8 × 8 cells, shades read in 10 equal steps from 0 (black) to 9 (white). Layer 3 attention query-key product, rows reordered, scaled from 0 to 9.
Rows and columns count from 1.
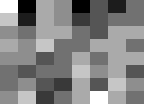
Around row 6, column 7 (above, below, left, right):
6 7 5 3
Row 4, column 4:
4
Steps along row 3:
down up same down down up same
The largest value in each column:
9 7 7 6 7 9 7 6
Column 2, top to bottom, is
0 1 4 5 5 3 5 7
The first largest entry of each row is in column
1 1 3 3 5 5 7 6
